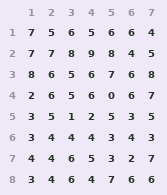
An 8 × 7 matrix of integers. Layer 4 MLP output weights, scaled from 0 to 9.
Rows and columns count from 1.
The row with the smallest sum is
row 5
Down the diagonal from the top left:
7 7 5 6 5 4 7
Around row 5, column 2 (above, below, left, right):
6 4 3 1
